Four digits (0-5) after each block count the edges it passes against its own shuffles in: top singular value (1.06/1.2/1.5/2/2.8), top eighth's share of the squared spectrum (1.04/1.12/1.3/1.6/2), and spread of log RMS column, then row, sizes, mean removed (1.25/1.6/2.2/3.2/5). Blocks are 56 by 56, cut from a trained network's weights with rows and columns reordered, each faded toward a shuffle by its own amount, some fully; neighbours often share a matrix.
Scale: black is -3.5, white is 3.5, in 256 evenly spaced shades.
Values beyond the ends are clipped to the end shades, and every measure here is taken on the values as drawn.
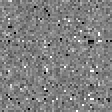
2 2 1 1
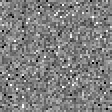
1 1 0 0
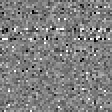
3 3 1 2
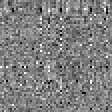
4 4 2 2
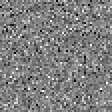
1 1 0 0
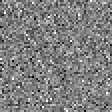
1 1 0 0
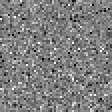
1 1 0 0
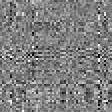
4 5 2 3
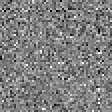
3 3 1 1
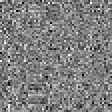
3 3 1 2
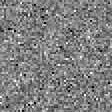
0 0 0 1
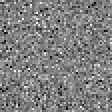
0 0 0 0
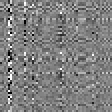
4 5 3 2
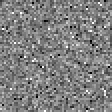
0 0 0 0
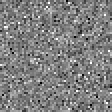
0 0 0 0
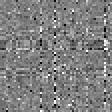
3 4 2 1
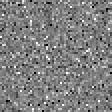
2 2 0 1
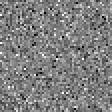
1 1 0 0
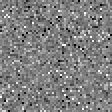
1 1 0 0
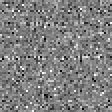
3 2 0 2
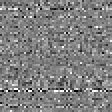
4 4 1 3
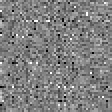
3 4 2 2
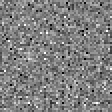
2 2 1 1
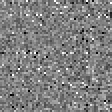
2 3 0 1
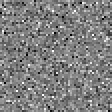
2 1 0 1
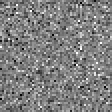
1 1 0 0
